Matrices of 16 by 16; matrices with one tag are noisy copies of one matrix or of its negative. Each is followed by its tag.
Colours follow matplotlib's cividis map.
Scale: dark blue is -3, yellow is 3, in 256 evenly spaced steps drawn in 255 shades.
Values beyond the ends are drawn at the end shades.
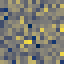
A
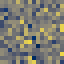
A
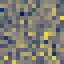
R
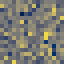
R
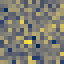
A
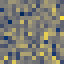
R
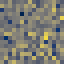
R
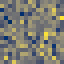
R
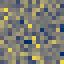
A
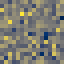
R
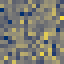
R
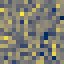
R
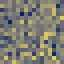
R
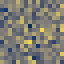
A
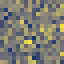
A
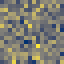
A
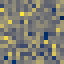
R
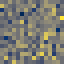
R
